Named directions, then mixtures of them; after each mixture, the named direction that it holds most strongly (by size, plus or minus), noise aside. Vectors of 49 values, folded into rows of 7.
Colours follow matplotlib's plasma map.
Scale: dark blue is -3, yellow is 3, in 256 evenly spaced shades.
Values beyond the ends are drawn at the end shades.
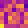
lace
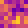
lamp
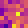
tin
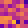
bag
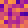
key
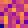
lace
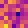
tin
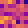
bag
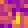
lamp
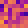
key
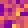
tin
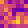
lamp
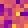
tin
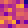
bag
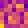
lace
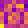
lace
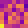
lace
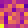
lace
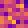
bag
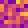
key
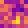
lamp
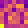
lace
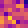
bag
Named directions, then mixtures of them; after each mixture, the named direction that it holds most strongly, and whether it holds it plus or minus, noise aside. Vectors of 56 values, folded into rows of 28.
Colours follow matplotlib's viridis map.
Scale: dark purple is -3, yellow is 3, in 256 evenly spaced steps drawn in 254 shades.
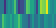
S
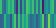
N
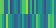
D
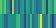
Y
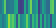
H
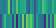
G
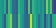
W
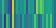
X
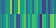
Y, minus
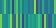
N, minus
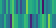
N, plus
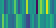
S, plus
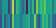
X, plus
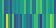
X, plus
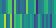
X, minus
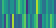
X, plus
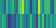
H, minus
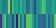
G, plus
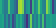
H, minus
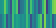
W, minus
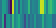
X, plus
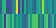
N, minus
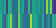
W, plus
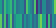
X, minus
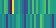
Y, plus
